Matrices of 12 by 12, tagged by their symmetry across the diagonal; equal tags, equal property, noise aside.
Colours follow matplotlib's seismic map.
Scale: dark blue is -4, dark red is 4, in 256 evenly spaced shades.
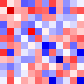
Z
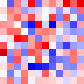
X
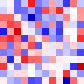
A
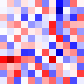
A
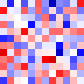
A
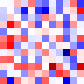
A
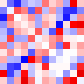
Z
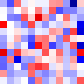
X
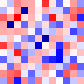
Z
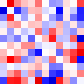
A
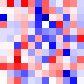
X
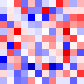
A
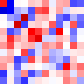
Z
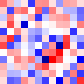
Z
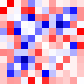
Z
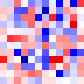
X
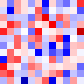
X
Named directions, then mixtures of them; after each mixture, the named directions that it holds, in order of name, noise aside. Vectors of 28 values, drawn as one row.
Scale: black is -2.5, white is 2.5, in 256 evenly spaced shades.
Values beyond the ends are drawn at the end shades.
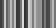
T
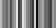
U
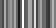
T, U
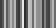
T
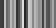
T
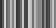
T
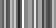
T, U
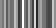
T, U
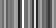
T, U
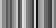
U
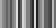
U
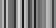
T, U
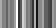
U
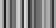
T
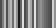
T, U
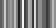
T, U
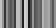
T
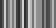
T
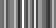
T, U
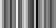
T, U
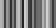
T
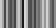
T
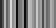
T, U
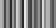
T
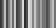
T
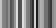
U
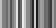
U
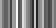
U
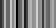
T, U
